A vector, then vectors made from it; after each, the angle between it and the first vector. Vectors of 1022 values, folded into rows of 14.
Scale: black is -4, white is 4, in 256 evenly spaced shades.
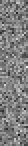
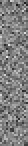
partly aligned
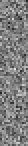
partly aligned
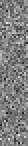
partly opposed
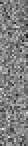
partly aligned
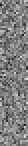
partly opposed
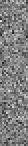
partly aligned
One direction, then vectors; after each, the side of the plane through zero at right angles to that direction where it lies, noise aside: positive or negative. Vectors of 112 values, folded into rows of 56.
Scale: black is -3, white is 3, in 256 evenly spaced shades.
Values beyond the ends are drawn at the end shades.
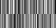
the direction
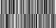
negative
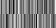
negative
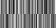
negative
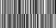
positive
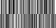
negative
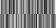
negative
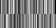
positive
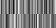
negative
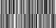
negative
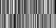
positive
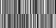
positive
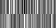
positive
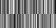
positive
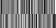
negative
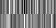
positive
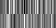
positive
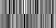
negative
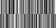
negative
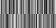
negative
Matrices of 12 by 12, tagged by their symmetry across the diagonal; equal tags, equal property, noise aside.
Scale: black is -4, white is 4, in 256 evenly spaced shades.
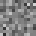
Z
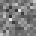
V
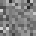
Z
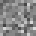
V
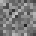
V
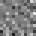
Z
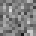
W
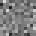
Z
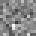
W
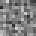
Z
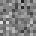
Z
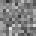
W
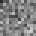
V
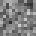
W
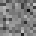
W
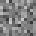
W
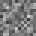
V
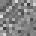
V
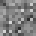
V
